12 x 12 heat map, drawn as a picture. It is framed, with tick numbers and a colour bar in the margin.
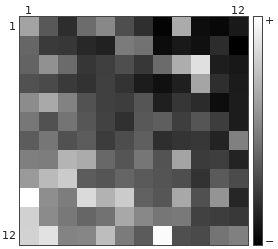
Calmest part: centre. Average level on the scale: 40%. Slope: up to the bottom left. Odd rows or columns: none. Mirror symmetry: none. Ninth with the highest average: bottom left.
